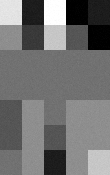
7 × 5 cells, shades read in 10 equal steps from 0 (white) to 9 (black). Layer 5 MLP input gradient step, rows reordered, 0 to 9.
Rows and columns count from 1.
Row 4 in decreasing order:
5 5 5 5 5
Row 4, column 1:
5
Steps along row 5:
down up down same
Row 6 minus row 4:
1 -1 1 -1 -1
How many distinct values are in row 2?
5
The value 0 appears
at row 1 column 3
